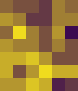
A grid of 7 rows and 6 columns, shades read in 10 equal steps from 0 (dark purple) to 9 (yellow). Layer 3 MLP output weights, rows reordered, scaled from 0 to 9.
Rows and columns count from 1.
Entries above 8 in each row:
0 0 1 0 0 1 0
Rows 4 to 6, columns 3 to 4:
5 3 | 8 6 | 6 9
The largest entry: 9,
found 2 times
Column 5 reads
5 5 6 5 3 7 1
